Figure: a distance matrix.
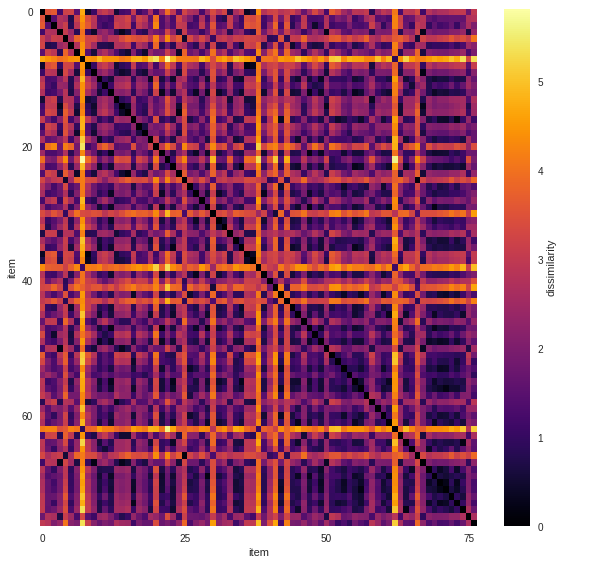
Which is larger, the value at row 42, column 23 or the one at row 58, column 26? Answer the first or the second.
the second
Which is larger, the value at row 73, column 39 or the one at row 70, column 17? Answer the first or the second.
the second
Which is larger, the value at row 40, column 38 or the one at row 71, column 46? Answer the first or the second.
the first
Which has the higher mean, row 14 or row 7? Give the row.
7
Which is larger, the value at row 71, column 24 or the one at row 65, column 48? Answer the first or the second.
the first
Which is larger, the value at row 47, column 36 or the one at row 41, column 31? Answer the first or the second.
the second
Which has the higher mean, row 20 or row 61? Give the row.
20
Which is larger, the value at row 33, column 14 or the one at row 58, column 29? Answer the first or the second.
the second
